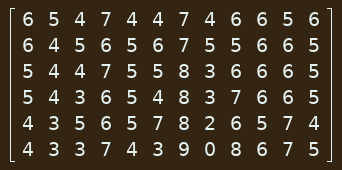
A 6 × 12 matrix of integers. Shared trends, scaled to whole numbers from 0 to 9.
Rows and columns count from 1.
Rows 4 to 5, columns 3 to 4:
3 6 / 5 6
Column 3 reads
4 5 4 3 5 3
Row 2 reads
6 4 5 6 5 6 7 5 5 6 6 5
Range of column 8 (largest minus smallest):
5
